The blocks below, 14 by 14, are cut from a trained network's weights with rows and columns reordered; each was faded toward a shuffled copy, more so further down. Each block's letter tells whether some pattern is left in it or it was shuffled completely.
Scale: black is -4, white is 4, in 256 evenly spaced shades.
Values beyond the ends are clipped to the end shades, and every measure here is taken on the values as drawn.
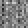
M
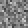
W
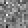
M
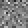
M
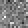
W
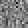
M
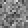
W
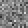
W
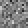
W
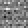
M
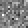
W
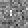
W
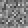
W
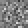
W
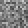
W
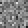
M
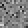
W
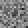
W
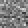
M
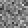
W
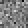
W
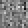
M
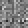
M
